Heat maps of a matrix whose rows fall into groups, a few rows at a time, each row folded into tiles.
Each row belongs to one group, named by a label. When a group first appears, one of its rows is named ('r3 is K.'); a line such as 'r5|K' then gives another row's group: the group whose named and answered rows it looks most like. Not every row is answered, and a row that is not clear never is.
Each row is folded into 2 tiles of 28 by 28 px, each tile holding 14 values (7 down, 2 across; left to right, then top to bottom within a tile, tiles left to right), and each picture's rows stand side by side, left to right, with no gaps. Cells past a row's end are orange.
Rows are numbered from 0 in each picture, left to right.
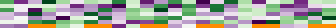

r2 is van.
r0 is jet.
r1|jet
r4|van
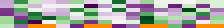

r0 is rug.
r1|rug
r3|rug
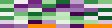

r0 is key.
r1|jet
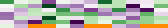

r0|van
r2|jet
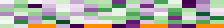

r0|rug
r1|jet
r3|jet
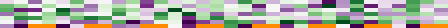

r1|key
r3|key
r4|rug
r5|van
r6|rug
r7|rug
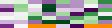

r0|van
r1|jet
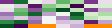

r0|rug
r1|key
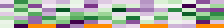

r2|key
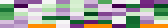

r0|key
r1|rug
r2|van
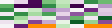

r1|jet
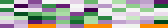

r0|key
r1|jet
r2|van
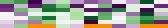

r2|jet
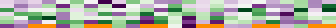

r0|key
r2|rug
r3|key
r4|rug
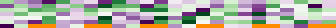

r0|van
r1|van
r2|van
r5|rug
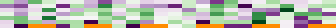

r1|van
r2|rug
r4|jet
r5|key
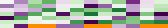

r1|rug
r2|jet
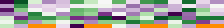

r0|rug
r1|rug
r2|jet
